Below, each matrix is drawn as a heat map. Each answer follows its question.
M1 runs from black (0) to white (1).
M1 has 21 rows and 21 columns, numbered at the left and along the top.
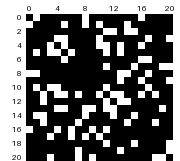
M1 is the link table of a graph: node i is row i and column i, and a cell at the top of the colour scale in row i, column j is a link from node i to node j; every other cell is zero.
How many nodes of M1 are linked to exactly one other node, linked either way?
0
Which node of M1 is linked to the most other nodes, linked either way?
node 11
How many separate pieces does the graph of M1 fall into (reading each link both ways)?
1
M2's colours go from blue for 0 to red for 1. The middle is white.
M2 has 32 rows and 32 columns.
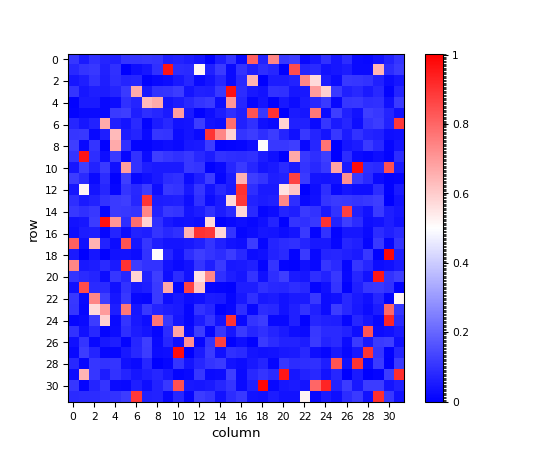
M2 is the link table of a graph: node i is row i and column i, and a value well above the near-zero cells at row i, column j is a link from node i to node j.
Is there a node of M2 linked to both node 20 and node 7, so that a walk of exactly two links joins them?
yes
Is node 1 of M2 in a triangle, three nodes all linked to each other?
yes
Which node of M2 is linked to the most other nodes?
node 15
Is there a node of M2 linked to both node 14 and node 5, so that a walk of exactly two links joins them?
no
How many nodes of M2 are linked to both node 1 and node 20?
2
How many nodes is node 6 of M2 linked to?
4
